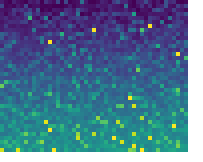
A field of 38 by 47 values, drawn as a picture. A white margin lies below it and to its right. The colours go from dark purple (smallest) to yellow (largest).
No regular stripes run through it. No single row or column stands out from its neighbours. Overall the values sit about 30% of the way up the scale. The field climbs toward the bottom. The grain is fine, like static.
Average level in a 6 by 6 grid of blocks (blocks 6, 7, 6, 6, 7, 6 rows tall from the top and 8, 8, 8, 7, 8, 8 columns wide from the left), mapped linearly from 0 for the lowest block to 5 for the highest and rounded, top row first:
000000 | 111111 | 222222 | 333333 | 444444 | 555555
